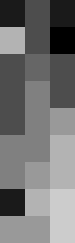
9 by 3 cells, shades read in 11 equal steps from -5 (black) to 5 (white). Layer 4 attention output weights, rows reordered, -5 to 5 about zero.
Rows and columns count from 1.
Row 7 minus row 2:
-2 3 7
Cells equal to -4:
3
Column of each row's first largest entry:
2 1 2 2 3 3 3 3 3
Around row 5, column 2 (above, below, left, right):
0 0 -2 1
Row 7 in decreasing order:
2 1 0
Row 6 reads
0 0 2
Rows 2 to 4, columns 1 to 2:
2 -2 / -2 -1 / -2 0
